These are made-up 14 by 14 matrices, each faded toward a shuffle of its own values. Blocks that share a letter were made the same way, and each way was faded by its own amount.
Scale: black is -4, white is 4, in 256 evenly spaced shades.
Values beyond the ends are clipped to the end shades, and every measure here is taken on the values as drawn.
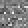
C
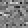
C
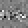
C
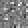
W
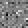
W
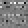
C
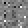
W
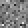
W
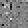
W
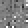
W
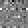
C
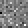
W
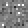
W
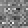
C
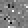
W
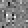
W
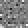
W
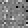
W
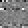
C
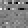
C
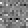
C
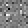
W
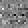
C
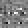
C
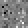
W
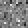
W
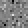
W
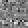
C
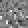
W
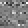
C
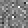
W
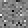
W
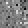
W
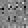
W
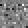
C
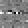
C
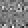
C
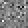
C
